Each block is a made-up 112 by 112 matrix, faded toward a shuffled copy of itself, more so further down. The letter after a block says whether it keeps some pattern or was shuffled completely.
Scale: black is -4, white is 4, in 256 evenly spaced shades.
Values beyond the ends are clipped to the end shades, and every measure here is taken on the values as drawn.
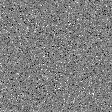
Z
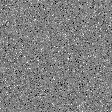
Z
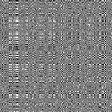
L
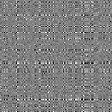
L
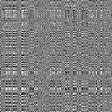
L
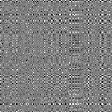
L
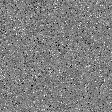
Z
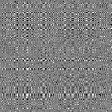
L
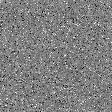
Z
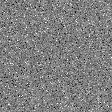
Z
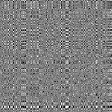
L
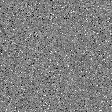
Z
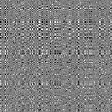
L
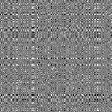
L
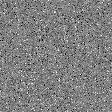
Z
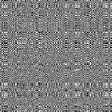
L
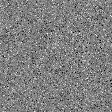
Z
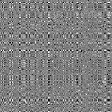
L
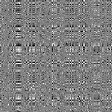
L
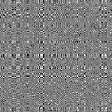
L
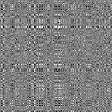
L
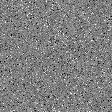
Z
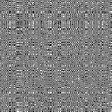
L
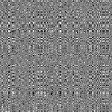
L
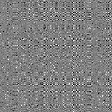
L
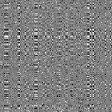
L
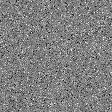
Z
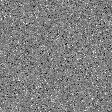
Z
